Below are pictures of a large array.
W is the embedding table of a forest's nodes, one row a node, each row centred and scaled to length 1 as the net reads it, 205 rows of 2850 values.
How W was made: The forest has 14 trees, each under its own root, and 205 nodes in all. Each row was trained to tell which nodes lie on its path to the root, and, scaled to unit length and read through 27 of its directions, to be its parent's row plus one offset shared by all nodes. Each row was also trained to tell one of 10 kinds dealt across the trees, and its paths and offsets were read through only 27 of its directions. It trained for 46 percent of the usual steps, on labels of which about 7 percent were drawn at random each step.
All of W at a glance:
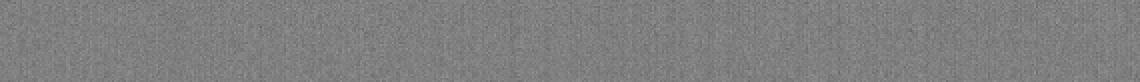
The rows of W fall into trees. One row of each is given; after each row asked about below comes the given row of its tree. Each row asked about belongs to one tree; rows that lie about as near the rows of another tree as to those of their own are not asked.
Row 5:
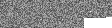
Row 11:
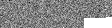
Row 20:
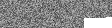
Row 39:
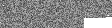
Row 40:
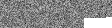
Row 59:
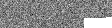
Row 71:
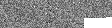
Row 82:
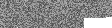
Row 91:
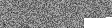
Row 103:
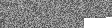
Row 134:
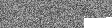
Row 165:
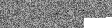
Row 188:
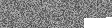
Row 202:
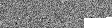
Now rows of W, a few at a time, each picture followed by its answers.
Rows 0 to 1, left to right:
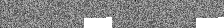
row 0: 71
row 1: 202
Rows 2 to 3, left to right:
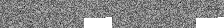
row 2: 165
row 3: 165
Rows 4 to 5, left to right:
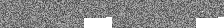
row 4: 91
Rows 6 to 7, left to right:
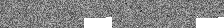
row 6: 202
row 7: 39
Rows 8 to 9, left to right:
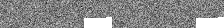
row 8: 39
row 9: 188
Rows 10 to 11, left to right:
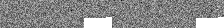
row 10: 59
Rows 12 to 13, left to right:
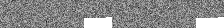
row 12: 91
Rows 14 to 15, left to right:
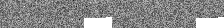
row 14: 59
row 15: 5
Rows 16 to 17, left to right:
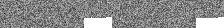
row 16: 134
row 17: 39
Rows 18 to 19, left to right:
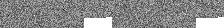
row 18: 202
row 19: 103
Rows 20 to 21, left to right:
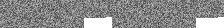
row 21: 59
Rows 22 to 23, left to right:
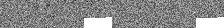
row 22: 11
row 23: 20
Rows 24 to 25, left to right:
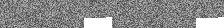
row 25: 134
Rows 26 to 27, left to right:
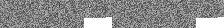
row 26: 165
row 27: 165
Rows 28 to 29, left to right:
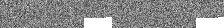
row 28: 71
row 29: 39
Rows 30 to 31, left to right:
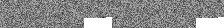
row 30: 20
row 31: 5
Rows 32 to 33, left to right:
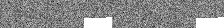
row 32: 71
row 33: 202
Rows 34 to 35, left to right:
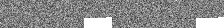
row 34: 39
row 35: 40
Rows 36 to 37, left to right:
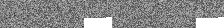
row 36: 134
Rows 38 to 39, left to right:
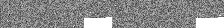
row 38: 40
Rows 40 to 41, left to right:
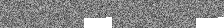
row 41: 91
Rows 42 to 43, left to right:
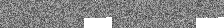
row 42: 39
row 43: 71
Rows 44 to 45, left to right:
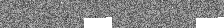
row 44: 39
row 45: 165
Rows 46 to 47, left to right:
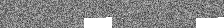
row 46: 134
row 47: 20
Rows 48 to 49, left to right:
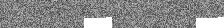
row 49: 59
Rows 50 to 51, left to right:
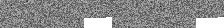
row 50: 134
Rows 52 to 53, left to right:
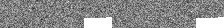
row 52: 39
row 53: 188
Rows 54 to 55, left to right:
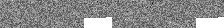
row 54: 134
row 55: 134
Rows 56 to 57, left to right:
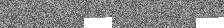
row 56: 82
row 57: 39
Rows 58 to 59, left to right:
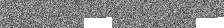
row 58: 91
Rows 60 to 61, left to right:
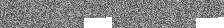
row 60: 40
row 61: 40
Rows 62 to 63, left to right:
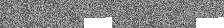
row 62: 134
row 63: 202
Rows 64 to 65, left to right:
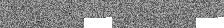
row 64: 202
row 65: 82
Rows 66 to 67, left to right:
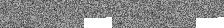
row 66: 91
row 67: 20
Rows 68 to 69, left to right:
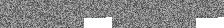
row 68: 11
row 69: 103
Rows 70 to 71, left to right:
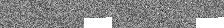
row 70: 82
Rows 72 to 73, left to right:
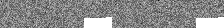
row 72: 59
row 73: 39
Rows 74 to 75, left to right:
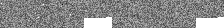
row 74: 134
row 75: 20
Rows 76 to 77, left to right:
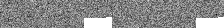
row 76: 71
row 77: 40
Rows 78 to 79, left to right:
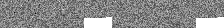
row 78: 59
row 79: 20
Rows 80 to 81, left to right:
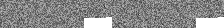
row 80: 11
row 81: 20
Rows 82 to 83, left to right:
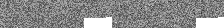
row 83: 20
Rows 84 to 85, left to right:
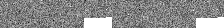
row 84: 165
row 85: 91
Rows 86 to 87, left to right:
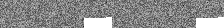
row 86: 20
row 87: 188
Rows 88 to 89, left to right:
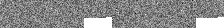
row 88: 91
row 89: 11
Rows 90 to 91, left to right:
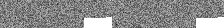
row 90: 165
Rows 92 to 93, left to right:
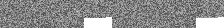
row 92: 59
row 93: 82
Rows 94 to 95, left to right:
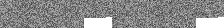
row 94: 91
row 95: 134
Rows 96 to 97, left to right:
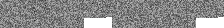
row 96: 39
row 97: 165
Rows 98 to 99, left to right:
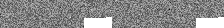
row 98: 5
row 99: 20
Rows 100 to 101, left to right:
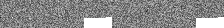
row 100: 40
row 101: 20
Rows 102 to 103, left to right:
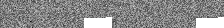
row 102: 40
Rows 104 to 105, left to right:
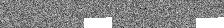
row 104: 91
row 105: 39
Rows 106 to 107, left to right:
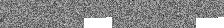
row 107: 71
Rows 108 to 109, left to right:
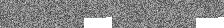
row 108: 40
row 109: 71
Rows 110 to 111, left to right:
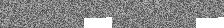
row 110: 5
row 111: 5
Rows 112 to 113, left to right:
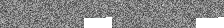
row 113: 91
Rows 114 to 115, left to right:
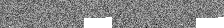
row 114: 165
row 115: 188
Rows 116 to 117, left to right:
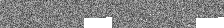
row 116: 91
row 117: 71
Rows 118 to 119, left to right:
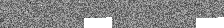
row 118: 134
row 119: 20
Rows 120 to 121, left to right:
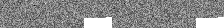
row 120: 20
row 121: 165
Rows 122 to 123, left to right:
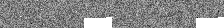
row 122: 202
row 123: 11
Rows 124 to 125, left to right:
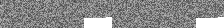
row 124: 82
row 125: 188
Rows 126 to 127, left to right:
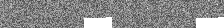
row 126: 82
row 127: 39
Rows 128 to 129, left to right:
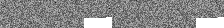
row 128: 91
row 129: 20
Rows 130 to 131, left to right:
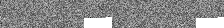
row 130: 59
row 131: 59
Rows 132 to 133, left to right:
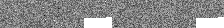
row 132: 134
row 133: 188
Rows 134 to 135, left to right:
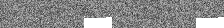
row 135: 39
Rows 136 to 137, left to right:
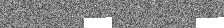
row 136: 20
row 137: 11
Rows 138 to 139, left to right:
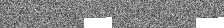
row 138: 40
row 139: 5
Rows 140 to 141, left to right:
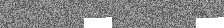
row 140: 59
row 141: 134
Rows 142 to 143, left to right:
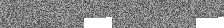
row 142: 188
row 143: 103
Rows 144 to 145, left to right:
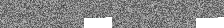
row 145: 134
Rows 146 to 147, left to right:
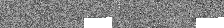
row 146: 134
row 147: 91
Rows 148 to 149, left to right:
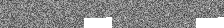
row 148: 82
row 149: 91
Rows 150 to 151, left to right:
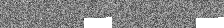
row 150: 11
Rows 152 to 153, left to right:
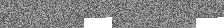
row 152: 188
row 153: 103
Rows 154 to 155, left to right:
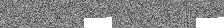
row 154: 20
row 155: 165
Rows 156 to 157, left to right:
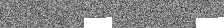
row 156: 202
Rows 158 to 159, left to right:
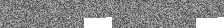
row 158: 202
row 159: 188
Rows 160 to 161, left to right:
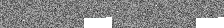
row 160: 188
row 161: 20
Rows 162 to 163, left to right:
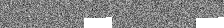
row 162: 40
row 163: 39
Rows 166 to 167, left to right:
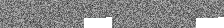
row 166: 134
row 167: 59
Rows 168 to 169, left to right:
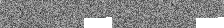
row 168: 91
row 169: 82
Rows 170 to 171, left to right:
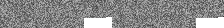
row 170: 71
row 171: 39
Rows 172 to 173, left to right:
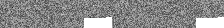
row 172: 134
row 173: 59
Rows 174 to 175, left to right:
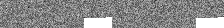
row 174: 11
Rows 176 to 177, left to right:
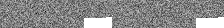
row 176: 59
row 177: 134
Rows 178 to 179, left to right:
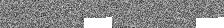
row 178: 59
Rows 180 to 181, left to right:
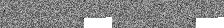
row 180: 59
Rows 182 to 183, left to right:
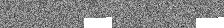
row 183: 91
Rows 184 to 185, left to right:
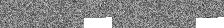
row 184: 59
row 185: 11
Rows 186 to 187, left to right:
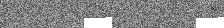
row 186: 103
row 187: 59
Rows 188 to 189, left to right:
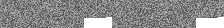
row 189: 202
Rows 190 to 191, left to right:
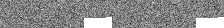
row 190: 202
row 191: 165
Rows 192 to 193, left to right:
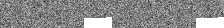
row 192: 11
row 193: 11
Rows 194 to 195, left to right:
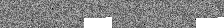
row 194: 59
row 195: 91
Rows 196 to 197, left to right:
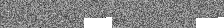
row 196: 40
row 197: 103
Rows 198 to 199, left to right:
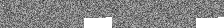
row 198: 39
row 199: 20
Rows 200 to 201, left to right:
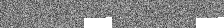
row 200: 11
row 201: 39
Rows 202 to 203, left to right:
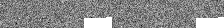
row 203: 71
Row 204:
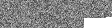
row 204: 11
